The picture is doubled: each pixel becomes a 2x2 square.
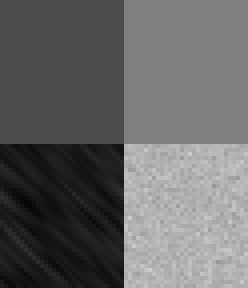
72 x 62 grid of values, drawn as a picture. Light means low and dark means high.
It is made of 2 by 2 panels. Panel 1,1: high, flat. Panel 1,2: middling, flat. Panel 2,1: very high, slanting down to the right, faint in contrast. Panel 2,2: low, fine-grained, faint in contrast.
